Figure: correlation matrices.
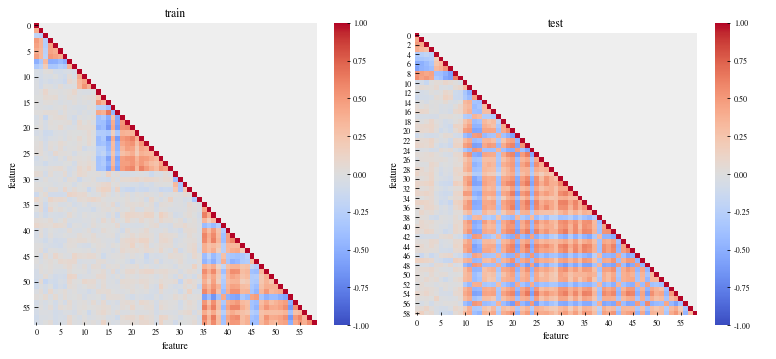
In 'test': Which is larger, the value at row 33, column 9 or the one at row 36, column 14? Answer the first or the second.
the second
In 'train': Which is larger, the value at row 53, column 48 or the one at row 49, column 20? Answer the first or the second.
the second
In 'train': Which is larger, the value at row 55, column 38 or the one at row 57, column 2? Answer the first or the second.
the first
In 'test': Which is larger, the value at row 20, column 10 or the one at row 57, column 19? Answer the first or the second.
the first
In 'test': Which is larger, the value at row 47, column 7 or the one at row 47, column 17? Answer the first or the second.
the first
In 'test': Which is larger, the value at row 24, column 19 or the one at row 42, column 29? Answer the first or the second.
the second
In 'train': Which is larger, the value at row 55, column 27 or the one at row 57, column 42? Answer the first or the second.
the second
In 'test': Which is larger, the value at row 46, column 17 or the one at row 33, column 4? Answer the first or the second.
the first
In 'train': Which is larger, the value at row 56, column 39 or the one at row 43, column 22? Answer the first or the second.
the second
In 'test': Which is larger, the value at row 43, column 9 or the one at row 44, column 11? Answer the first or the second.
the second
